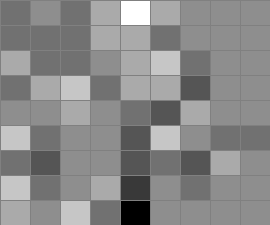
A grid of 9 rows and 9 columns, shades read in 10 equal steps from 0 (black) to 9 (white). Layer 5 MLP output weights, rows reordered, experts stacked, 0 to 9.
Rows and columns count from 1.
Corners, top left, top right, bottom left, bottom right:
4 5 6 5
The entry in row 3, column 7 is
4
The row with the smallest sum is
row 7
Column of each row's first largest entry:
5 4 6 3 3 1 8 1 3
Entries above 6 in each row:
1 0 1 1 0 2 0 1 1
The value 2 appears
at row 8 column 5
